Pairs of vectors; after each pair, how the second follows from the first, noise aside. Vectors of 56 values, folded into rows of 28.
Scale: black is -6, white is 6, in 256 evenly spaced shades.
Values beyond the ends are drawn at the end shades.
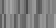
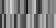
scaled up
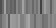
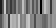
scaled up
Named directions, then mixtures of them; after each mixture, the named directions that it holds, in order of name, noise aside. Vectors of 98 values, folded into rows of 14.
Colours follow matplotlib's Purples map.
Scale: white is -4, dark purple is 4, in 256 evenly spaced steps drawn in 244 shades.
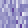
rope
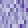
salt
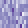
rope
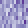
rope, salt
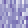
rope, salt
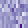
rope, salt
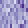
salt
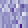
rope, salt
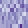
rope, salt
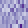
rope, salt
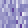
rope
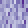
rope, salt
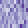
salt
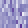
rope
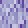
salt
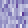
rope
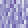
rope, salt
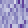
salt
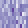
rope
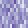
salt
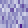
rope, salt
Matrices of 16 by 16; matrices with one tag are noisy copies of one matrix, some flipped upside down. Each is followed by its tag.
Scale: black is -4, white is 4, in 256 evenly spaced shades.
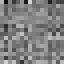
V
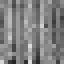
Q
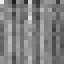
Q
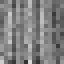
Q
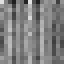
Q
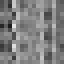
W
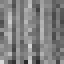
Q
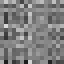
V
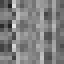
W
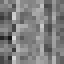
W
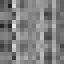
W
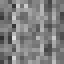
W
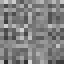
V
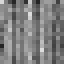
Q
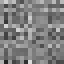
V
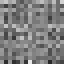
V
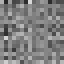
V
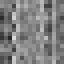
W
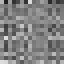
V
